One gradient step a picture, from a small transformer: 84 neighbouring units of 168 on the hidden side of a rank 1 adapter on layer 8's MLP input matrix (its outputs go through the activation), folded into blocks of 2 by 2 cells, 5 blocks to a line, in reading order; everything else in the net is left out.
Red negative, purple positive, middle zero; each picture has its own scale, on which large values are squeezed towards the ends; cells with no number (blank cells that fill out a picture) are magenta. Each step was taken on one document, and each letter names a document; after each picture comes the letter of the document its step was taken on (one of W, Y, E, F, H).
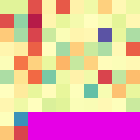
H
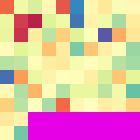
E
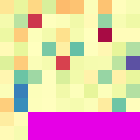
E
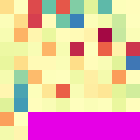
E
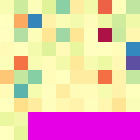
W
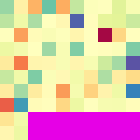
W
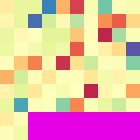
E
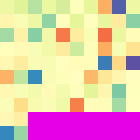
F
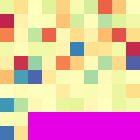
F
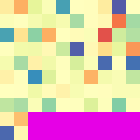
F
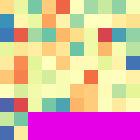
F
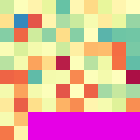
H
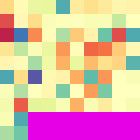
H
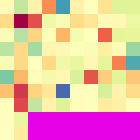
W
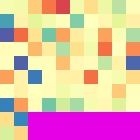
F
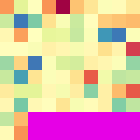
E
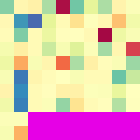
E
